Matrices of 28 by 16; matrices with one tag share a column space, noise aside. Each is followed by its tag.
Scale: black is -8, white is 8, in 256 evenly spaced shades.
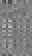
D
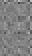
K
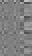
K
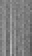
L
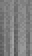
L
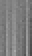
L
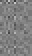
K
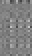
D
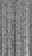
L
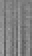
L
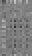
D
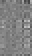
D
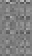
K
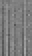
L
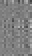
D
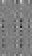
D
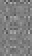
K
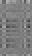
D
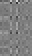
K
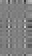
D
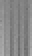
L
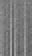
L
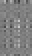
D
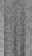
L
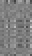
D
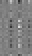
D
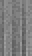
L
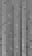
L
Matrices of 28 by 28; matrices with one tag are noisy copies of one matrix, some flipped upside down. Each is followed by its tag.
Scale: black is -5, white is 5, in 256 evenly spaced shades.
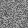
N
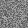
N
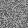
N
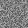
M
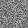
N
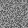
M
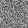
M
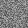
N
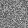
N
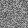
N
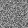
M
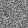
N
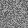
N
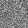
N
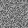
M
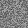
N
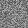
N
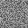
M
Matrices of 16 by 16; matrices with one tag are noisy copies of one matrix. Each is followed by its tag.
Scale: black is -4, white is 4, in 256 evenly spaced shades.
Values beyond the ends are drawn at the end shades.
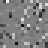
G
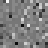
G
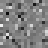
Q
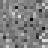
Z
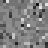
G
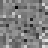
Z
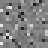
Q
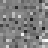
Z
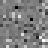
Z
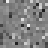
G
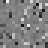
G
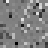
G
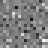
Z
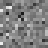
Q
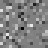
Q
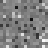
Z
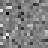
Q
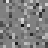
G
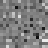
Z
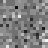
Z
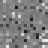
Z
